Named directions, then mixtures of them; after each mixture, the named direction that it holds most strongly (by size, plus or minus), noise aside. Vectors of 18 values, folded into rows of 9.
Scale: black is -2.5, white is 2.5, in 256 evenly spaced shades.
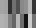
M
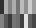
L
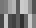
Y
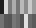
L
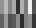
L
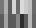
Y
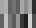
M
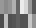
Y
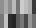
Y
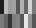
L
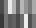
M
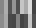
M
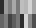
L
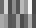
M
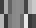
L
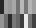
L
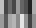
Y
